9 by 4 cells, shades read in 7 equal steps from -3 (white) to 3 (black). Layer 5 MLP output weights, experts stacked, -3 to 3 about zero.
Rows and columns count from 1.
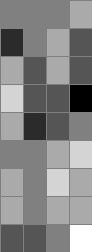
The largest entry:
3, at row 4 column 4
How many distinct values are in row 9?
3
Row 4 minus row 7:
-1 1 3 4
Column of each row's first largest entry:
1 1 2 4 2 1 2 2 1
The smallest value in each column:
-2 0 -2 -3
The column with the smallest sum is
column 3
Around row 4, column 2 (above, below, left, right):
1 2 -2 1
